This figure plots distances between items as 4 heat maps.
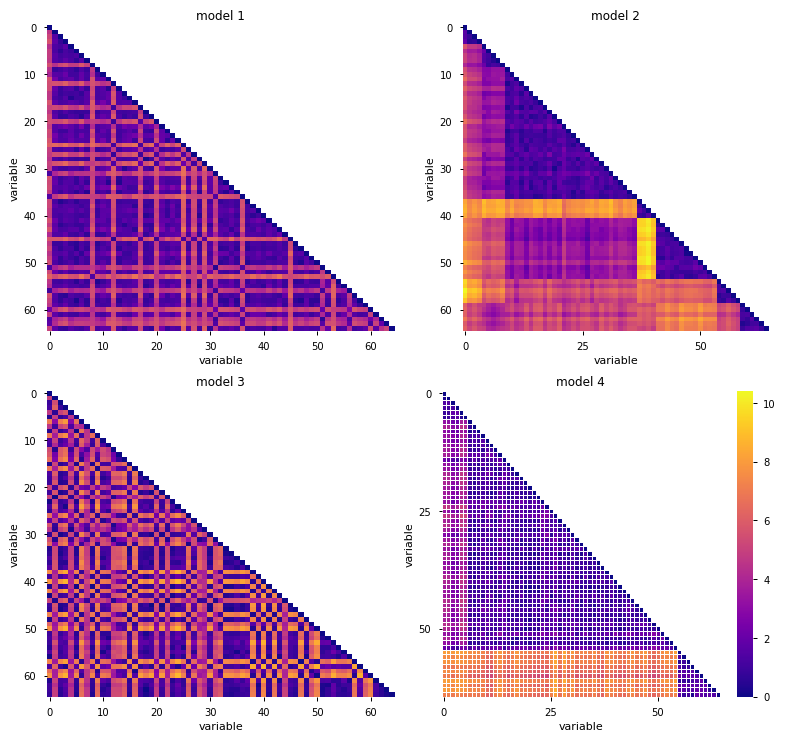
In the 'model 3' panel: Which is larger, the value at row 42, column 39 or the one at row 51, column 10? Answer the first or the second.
the first
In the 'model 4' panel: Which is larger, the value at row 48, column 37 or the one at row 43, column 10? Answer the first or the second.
the second
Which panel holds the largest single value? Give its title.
model 2
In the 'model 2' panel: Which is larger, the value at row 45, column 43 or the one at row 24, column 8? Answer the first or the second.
the second
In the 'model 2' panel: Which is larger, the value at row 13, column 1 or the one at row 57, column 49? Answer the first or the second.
the second
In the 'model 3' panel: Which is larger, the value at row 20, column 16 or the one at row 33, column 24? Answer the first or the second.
the first
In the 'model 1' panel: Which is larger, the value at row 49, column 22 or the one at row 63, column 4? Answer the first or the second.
the second
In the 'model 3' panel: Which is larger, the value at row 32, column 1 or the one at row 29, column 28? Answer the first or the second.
the first
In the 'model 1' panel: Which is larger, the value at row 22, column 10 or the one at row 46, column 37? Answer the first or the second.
the first
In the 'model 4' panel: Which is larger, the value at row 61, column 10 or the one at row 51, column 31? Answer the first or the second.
the first
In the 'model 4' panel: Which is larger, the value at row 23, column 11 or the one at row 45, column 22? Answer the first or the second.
the first
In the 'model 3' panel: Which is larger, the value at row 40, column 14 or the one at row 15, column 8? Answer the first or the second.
the first
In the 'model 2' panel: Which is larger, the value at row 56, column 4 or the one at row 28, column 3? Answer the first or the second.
the first
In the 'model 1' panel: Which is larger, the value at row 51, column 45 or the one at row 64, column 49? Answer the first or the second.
the first
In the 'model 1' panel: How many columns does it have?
65
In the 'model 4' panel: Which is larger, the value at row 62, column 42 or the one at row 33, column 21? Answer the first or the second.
the first
